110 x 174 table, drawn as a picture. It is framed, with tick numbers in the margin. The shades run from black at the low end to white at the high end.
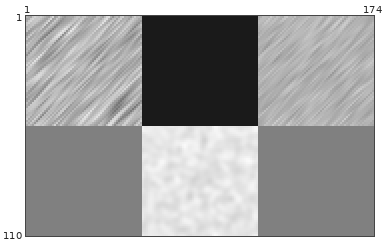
It is made of 2 by 3 panels. Panel 1,1: high, slanting up to the right. Panel 1,2: very low, flat. Panel 1,3: high, slanting up to the right, faint in contrast. Panel 2,1: middling, flat. Panel 2,2: very high, blotchy, faint in contrast. Panel 2,3: middling, flat.
